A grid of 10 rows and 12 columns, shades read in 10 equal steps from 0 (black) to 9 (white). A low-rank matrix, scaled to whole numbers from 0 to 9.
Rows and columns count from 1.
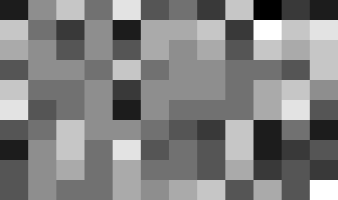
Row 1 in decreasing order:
8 7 7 5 4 4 3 2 2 1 1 0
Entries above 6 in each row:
3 5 2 2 2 2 2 3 0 2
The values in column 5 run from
1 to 8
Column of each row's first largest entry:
5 10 10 5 1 1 3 5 3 12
